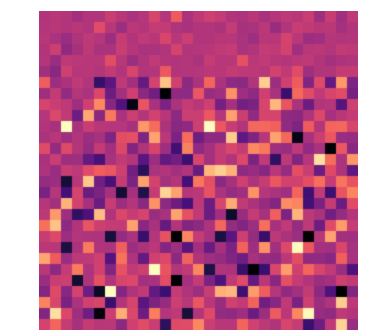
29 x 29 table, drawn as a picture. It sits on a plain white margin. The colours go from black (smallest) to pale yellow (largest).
Slope: none. Mirror symmetry: none. Seam: horizontal, 20% of the way down, the top part calmer.
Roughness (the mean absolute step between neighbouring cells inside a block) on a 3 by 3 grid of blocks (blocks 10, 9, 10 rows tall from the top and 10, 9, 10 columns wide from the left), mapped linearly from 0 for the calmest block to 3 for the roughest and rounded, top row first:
000 / 233 / 333
